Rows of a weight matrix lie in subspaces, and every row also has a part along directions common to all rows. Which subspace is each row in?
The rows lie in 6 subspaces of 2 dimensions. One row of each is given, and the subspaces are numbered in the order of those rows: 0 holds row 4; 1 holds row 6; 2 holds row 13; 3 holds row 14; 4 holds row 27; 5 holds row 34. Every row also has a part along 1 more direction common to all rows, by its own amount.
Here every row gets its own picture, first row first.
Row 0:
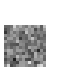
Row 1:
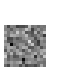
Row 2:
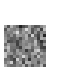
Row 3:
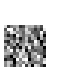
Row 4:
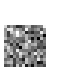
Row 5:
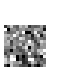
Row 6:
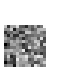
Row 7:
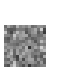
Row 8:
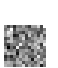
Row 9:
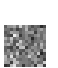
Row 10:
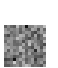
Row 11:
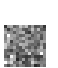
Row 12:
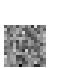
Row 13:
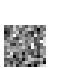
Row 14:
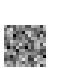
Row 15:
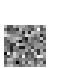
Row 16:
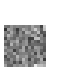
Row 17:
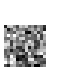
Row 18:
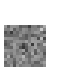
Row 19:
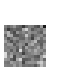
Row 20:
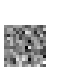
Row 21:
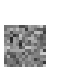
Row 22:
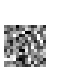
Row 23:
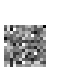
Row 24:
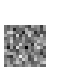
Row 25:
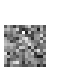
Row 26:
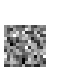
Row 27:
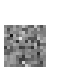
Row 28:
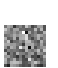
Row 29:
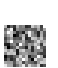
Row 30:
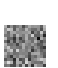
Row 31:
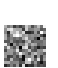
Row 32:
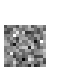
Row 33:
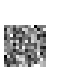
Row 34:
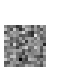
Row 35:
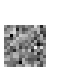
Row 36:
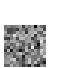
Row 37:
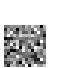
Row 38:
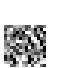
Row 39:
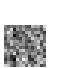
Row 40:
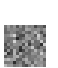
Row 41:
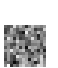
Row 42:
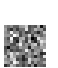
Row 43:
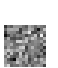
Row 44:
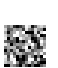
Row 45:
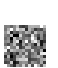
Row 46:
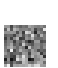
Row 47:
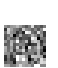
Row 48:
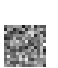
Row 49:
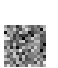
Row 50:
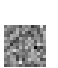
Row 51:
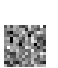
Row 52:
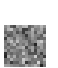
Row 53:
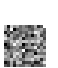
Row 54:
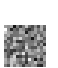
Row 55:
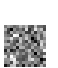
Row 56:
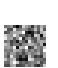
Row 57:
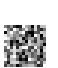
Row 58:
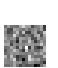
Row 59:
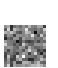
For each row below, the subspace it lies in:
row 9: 3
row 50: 4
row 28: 2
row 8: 3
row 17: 1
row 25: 2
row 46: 1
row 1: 0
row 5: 1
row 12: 4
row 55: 3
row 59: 1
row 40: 5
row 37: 4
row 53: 1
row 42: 3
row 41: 2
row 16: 4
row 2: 0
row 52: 0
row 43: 2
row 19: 0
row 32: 2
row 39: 3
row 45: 3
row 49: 5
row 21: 3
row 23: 1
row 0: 2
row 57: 5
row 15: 2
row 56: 5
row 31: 0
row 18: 1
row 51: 3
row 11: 1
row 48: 5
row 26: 0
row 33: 4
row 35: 4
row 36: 5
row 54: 2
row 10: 5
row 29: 3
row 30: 0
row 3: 0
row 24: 3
